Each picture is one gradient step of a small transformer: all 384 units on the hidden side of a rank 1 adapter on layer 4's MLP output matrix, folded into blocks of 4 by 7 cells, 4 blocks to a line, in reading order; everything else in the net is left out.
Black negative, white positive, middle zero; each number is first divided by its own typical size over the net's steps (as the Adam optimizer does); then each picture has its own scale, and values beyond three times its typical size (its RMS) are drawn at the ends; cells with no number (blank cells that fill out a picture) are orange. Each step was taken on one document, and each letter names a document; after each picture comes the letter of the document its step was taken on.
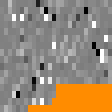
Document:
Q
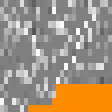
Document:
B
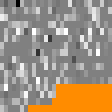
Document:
B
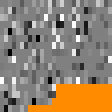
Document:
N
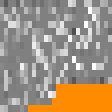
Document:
B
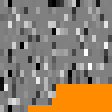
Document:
N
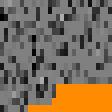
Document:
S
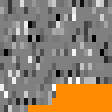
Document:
N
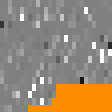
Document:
Q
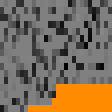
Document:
B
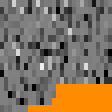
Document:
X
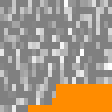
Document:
X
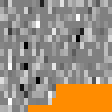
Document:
N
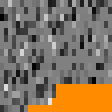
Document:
N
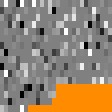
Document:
B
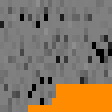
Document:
Q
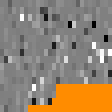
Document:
Q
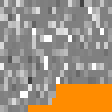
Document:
B
